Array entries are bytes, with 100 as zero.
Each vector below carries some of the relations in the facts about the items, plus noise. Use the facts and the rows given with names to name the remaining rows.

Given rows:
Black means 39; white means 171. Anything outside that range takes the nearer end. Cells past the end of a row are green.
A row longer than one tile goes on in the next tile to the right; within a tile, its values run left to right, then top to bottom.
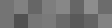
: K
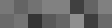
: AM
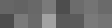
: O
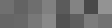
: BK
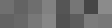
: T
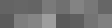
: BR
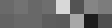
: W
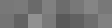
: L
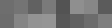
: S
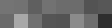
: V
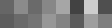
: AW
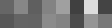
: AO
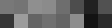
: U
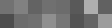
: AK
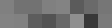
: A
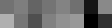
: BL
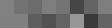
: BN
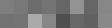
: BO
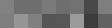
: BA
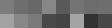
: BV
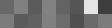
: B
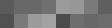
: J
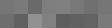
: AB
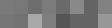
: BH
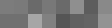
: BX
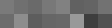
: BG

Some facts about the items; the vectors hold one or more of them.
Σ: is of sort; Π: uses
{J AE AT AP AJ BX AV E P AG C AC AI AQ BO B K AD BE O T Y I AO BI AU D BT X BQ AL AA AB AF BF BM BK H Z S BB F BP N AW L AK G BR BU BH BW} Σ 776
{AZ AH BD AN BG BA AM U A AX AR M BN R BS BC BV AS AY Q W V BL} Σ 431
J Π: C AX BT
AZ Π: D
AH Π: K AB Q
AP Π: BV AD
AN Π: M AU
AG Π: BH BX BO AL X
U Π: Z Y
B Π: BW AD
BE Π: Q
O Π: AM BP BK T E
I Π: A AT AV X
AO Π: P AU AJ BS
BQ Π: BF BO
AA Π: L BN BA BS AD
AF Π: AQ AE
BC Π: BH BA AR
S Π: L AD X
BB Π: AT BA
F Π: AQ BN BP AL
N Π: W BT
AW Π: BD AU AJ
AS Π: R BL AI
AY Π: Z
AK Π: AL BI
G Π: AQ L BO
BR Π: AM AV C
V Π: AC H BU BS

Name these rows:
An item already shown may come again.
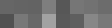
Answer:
O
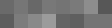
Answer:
BE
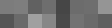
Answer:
AE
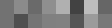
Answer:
AU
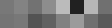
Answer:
M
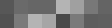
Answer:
N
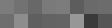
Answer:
BG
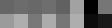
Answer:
AS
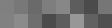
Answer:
BS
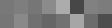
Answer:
BD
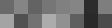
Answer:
AI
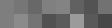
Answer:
BS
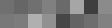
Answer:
AV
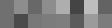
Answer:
AU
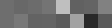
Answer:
AX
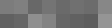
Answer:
BI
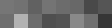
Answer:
V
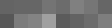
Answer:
BR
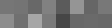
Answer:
AD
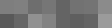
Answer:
BI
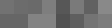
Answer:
BP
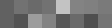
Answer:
BT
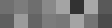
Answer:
AN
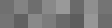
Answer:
P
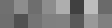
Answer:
AU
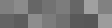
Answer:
BF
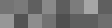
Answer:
BW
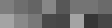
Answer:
BV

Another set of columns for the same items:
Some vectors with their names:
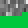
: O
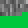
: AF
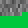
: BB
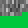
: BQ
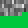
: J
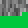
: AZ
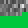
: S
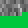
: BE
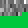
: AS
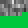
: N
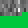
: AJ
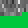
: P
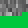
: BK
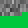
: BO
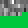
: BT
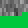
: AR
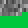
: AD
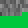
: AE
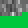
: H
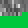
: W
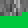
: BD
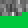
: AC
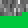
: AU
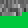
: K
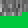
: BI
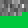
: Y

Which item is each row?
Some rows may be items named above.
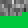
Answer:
N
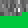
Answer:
AJ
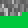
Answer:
C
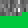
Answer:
AJ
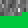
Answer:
AO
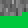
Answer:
BM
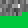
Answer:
AH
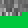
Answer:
AM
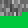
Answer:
Z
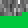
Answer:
AU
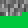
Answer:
BR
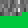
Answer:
AJ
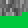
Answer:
BC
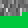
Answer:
D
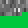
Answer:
AW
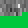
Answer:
Q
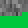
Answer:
BG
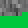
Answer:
BG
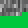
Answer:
BW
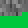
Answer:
BG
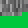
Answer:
AK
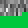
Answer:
AI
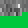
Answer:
Q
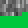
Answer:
V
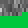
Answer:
A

